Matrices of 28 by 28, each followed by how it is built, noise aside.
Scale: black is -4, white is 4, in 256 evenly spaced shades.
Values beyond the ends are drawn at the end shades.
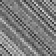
Toeplitz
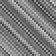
Toeplitz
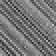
Toeplitz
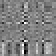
low rank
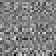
low rank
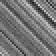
Toeplitz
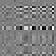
low rank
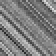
Toeplitz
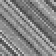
Toeplitz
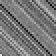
Toeplitz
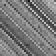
Toeplitz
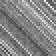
Toeplitz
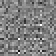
low rank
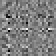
low rank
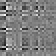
low rank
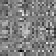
low rank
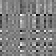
low rank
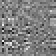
low rank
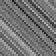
Toeplitz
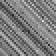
Toeplitz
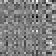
low rank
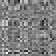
low rank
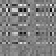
low rank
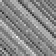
Toeplitz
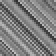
Toeplitz
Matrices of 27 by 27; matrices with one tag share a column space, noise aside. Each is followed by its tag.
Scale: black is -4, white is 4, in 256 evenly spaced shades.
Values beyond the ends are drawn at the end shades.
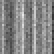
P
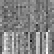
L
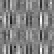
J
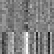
L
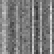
P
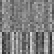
L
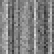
P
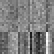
L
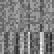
L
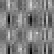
J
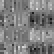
J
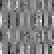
J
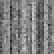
P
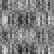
J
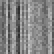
P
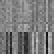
L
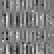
J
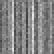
P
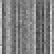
P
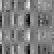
J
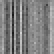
P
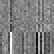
L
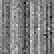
P
